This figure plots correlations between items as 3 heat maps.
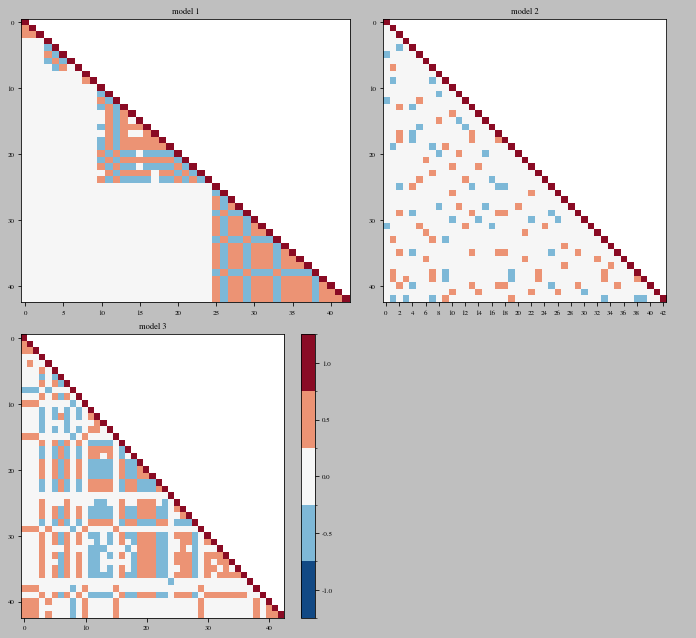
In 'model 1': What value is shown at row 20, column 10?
0.5
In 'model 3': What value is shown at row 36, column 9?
0.5
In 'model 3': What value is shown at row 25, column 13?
-0.5
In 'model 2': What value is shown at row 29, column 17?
0.5
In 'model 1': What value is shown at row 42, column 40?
0.5
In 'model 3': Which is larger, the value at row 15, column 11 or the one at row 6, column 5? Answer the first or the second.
the first
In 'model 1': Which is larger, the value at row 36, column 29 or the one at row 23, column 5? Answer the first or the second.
the second
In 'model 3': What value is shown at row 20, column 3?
0.5
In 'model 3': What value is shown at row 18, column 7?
-0.5
